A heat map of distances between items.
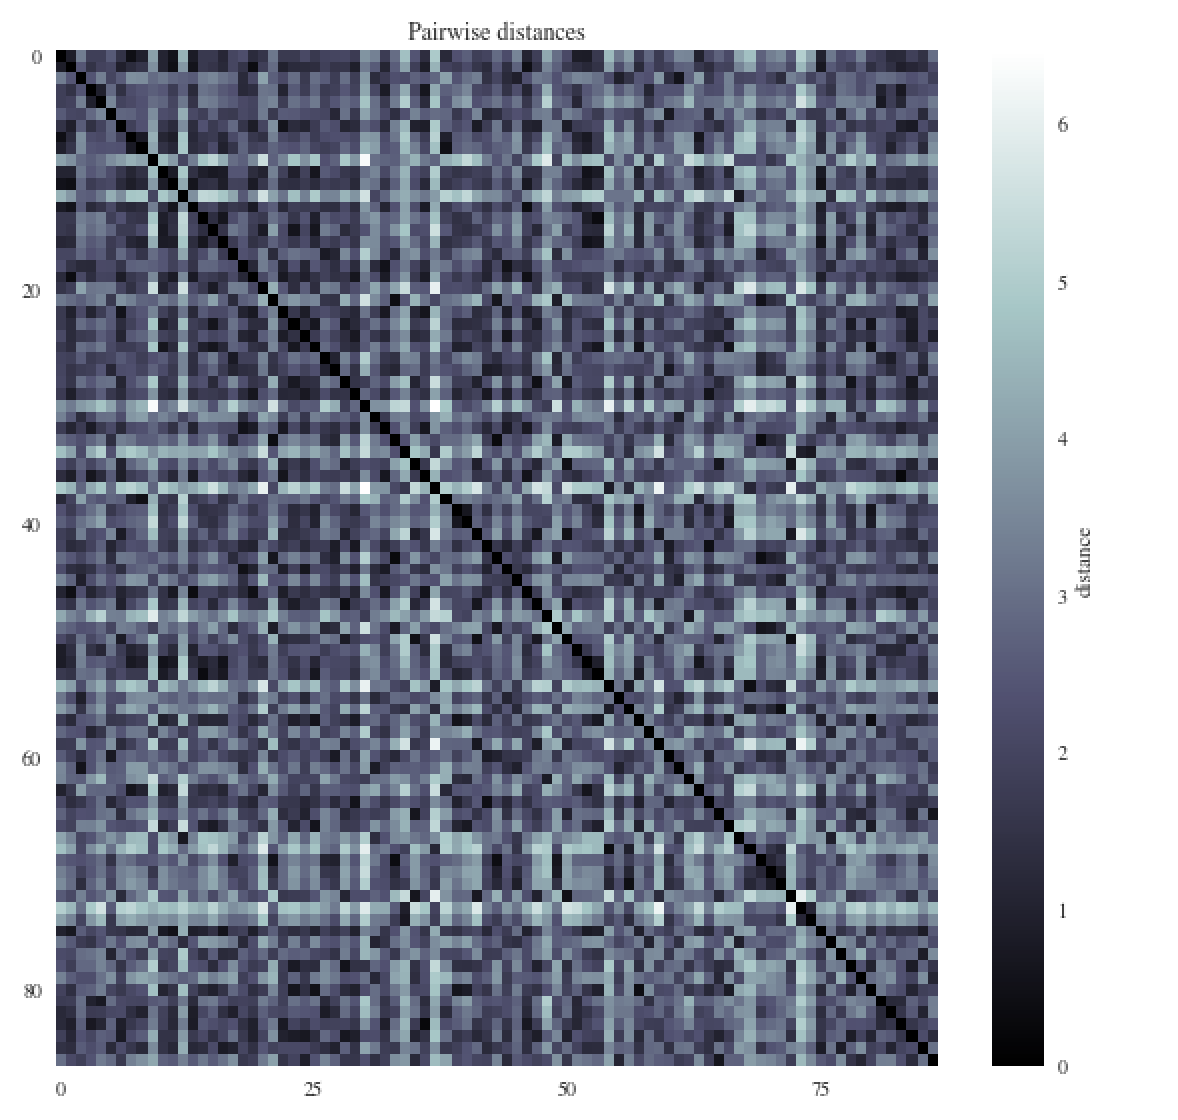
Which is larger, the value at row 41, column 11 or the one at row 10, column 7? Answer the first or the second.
the first
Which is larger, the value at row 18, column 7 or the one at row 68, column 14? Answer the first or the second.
the second
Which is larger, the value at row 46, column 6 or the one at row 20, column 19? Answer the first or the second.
the second
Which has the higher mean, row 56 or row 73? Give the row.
73
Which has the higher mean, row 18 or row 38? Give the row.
38
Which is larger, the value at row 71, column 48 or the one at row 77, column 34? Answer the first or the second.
the first
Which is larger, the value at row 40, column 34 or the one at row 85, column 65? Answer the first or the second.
the first
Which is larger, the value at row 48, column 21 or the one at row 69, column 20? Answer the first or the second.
the first
